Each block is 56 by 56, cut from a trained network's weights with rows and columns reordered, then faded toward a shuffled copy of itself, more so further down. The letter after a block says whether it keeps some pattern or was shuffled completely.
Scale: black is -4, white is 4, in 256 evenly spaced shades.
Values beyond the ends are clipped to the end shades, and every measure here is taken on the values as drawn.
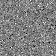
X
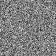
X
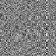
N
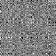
N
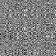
N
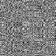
N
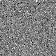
X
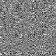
N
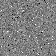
X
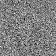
X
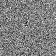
X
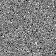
X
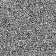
X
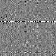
N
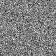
X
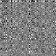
N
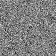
X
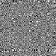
N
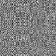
N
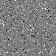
X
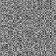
N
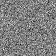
X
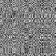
N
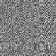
N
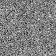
X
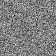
X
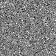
X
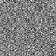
N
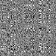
N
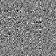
N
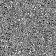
X
